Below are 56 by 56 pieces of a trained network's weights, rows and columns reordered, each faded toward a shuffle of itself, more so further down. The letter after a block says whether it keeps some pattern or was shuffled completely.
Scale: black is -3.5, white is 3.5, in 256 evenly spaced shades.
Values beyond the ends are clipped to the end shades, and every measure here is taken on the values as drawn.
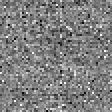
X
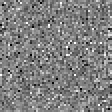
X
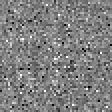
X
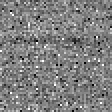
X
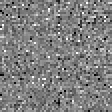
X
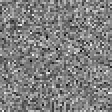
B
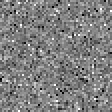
B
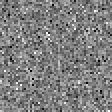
B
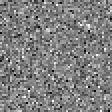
B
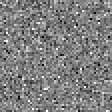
X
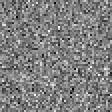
X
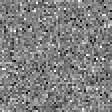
X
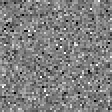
B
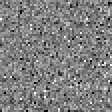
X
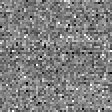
X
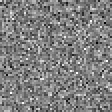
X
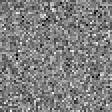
B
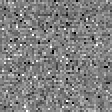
X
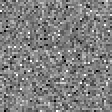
B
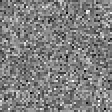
B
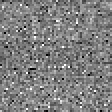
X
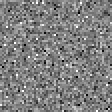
B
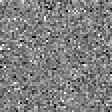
B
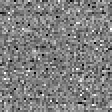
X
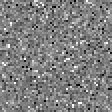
B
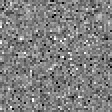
B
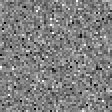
B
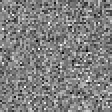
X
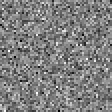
B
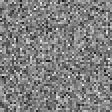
X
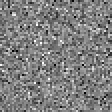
B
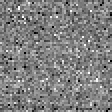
X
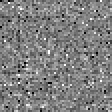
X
